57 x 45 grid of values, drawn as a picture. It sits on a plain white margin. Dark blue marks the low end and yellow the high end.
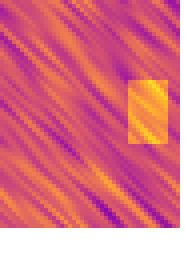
Slope: none. Grain: diagonal, down to the right. Ninth with the highest average: middle right. Odd patch: higher, in the middle right.
